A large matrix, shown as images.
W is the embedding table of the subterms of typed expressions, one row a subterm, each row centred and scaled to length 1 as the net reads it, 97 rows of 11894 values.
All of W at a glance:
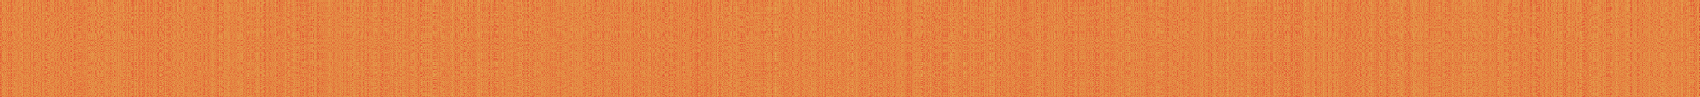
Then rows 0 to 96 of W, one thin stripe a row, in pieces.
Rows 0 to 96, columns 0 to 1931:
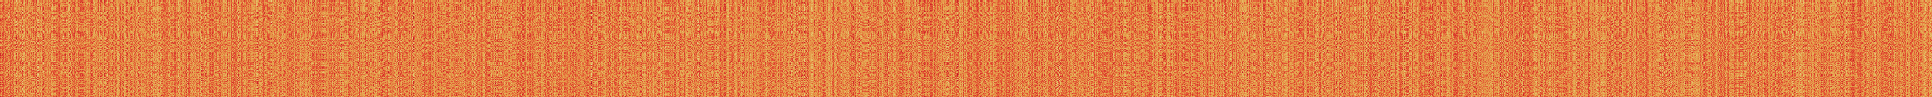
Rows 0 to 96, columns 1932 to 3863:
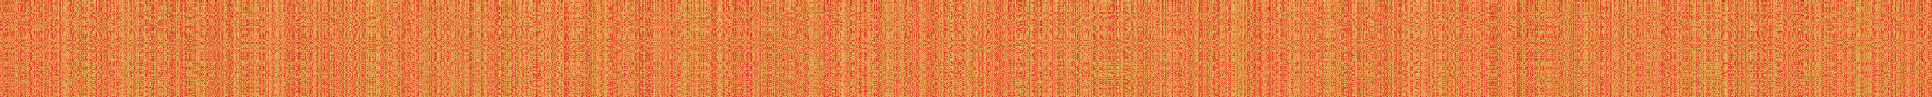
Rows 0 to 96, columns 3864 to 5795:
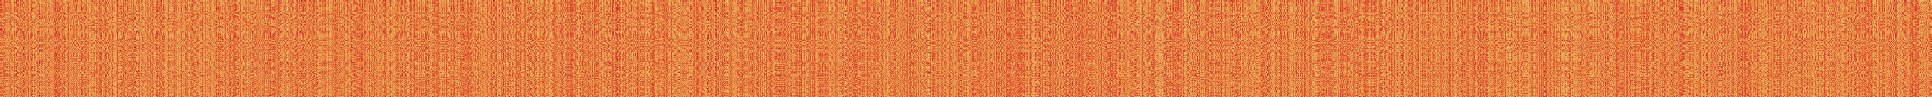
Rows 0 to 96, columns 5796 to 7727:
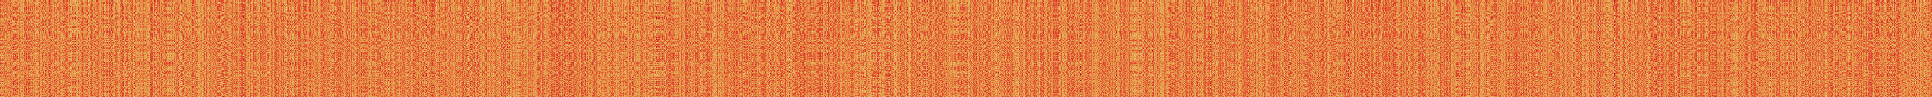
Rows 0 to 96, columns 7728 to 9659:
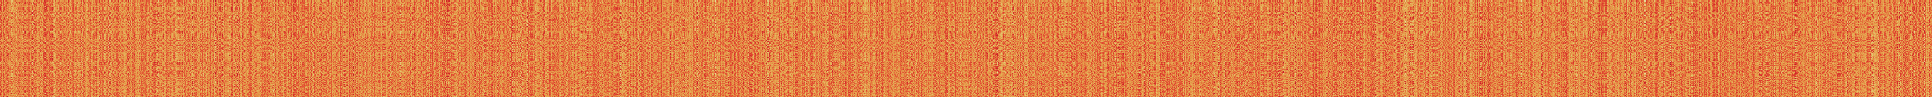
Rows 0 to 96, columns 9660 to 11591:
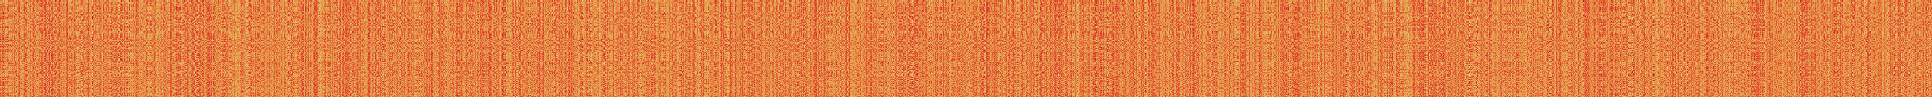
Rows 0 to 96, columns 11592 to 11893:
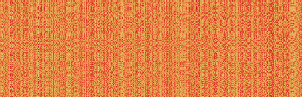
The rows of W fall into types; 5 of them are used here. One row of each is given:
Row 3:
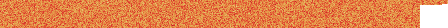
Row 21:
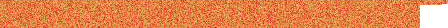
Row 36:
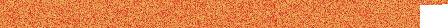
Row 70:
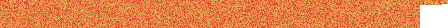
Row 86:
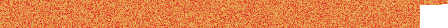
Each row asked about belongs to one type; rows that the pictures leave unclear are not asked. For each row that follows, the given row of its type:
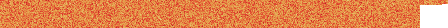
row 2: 86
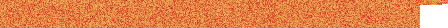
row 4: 36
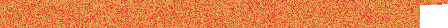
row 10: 36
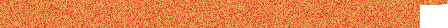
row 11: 86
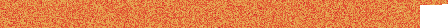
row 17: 36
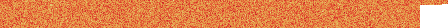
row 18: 21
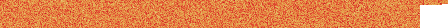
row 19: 70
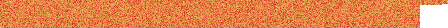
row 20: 70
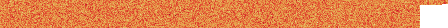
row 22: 86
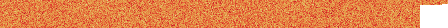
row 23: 3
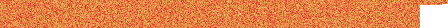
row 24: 21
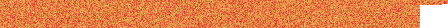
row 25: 3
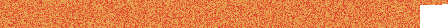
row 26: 36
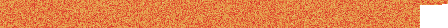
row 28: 3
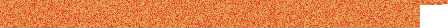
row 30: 3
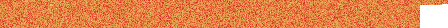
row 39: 21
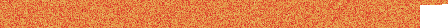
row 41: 36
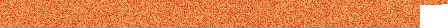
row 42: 3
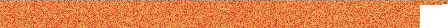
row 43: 3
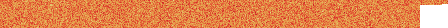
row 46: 21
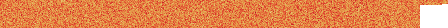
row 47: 70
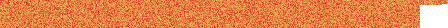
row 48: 86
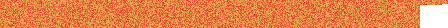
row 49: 36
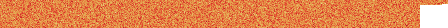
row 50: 21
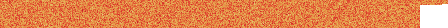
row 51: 36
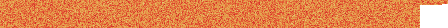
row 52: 3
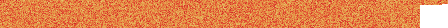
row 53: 3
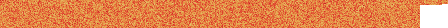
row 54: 36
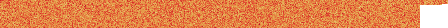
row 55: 21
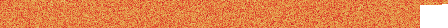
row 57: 70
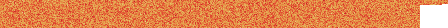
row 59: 36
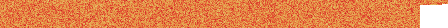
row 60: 36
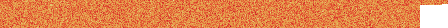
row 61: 21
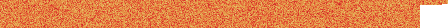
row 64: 70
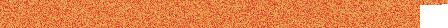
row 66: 70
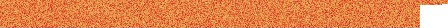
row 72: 3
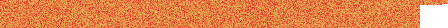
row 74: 70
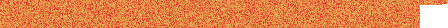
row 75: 86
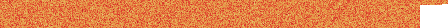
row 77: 36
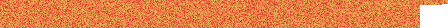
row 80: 70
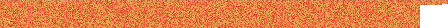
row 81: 36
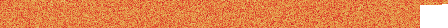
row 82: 70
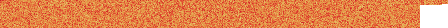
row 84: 21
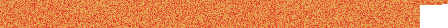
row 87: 3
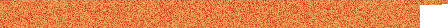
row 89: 21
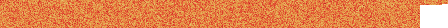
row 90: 36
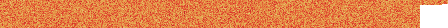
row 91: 3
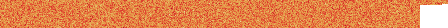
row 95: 36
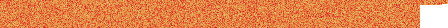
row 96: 21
